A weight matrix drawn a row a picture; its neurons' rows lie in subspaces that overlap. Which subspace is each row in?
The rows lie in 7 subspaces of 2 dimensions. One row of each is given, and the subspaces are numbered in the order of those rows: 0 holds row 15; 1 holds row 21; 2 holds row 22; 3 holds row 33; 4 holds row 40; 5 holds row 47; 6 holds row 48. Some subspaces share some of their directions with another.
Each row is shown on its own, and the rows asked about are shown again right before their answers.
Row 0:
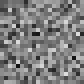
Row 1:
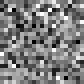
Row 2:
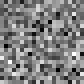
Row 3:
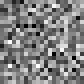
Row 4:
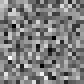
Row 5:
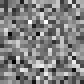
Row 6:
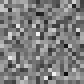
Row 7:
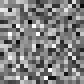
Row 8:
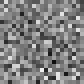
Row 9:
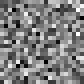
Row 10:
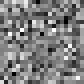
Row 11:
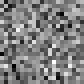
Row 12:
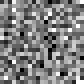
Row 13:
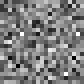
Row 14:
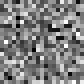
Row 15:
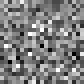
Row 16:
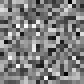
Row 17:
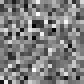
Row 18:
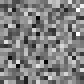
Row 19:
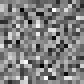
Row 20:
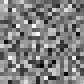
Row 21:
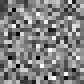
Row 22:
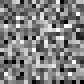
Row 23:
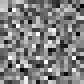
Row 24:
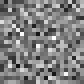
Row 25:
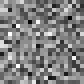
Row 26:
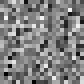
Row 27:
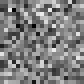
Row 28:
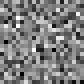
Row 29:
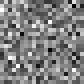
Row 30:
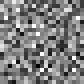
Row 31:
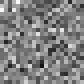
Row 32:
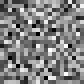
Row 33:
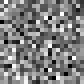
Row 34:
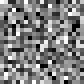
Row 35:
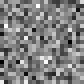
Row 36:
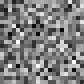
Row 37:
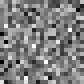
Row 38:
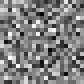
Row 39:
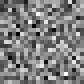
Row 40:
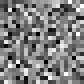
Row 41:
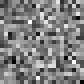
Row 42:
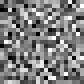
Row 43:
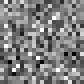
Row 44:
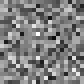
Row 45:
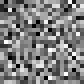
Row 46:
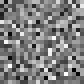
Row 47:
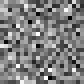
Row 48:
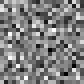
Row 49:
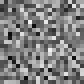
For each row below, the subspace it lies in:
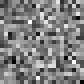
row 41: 2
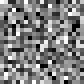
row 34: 1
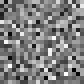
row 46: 3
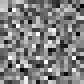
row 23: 4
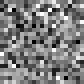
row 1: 3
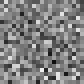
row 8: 3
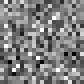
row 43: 0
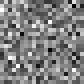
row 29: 0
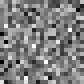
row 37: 4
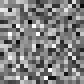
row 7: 5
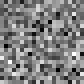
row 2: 0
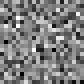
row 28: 2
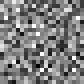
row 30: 1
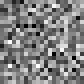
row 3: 1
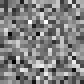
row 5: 2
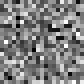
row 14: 2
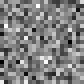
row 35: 4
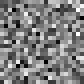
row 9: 4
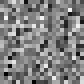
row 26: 1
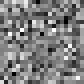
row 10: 6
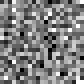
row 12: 5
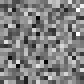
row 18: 4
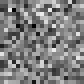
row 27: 3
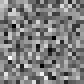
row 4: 1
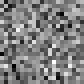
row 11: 3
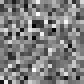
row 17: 6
